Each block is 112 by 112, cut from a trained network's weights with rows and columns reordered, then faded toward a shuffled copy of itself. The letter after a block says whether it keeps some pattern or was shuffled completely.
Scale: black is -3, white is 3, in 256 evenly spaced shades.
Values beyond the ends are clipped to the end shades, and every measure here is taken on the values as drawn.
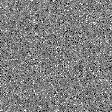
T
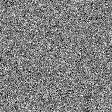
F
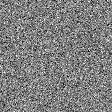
F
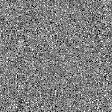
T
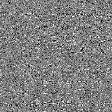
T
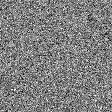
F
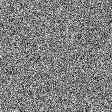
F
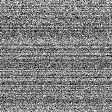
T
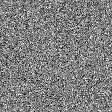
F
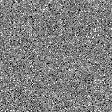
T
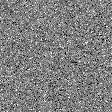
F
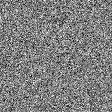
F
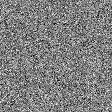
F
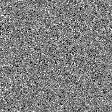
T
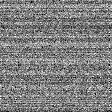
T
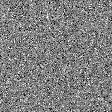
F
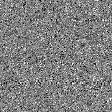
T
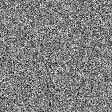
F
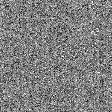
T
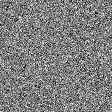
F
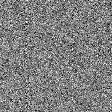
T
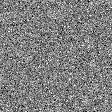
F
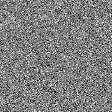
T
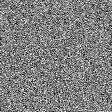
T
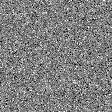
F
